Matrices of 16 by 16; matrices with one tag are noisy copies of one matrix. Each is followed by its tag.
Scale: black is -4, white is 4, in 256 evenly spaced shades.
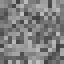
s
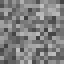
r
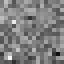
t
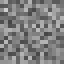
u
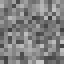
s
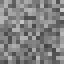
t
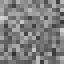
t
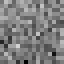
t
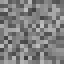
u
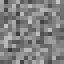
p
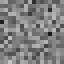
u
